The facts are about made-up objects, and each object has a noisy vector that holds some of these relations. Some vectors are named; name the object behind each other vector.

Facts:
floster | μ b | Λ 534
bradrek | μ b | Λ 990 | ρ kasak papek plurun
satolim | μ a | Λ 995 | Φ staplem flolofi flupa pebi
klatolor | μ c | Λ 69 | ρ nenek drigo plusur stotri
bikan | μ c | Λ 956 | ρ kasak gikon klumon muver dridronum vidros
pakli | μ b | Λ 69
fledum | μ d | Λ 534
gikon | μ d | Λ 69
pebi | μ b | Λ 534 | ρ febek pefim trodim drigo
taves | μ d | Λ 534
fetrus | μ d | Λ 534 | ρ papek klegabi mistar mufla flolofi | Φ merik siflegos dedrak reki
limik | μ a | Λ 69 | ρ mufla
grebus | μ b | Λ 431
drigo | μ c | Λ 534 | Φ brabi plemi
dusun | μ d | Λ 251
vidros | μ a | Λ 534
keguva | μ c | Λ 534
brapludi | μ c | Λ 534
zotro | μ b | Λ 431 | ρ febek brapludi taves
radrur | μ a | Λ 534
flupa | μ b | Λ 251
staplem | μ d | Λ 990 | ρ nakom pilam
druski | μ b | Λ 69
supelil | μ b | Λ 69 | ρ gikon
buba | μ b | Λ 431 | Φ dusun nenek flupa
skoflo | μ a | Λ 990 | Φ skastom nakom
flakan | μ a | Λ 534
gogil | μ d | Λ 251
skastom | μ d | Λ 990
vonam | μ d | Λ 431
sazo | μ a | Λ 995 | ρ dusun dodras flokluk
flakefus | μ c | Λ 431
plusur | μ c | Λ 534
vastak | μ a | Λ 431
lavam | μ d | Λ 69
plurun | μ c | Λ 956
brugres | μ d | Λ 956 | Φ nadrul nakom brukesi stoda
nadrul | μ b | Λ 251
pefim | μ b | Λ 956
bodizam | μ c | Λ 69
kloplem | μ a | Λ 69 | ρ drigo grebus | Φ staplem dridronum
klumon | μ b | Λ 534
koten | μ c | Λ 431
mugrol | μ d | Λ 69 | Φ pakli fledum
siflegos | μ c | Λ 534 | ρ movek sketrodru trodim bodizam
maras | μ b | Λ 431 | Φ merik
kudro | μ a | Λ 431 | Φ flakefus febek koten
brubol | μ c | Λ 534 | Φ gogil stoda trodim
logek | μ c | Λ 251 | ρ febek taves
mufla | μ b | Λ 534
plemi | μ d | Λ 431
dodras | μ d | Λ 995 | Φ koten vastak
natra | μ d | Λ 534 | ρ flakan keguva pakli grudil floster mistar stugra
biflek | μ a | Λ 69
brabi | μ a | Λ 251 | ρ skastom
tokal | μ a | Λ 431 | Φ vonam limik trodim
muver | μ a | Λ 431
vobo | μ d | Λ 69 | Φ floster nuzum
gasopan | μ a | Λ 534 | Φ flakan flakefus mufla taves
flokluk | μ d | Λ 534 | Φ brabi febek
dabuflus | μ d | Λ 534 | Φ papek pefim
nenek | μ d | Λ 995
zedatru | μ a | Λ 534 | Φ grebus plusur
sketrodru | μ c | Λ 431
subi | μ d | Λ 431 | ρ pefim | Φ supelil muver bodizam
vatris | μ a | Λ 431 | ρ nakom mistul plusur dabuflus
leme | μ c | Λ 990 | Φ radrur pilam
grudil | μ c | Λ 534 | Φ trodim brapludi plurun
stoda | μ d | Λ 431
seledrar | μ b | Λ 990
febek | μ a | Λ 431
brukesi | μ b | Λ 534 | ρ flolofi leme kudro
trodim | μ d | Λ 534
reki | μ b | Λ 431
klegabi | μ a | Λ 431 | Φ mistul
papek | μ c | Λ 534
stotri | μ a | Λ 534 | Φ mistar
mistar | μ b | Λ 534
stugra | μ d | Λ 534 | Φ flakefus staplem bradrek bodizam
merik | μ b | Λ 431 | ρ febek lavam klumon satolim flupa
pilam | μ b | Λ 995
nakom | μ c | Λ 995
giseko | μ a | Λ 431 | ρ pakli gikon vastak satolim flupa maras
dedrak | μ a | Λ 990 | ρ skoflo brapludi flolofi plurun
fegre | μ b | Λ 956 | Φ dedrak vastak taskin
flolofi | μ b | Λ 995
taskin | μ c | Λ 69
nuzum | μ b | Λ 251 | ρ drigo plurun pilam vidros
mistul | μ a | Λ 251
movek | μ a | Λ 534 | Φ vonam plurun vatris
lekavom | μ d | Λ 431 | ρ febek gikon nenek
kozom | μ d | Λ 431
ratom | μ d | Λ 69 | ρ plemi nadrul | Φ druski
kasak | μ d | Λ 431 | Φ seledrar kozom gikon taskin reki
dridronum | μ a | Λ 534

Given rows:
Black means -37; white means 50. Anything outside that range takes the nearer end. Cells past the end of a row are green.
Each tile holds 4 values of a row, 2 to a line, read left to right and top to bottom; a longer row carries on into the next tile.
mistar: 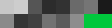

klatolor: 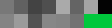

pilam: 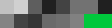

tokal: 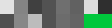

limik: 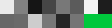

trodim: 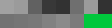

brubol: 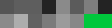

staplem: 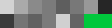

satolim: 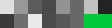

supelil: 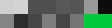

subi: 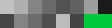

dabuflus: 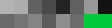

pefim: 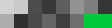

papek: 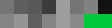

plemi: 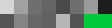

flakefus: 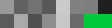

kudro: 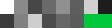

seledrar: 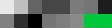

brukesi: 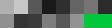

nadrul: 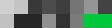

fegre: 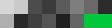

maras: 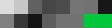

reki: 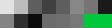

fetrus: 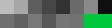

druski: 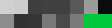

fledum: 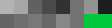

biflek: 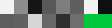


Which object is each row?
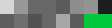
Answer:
kozom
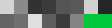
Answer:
movek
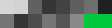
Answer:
mufla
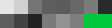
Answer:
bradrek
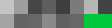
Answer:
gogil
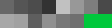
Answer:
plurun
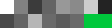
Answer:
vastak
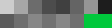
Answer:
taves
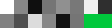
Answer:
brabi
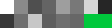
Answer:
muver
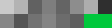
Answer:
dusun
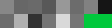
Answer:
leme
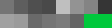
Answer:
bikan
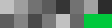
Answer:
skastom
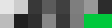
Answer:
nuzum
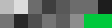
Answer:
pebi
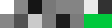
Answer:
mistul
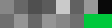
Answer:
bodizam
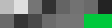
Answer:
flolofi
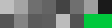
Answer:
lekavom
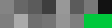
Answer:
drigo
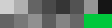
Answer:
flokluk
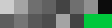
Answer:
kasak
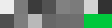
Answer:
vatris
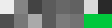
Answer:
skoflo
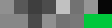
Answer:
taskin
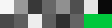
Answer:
kloplem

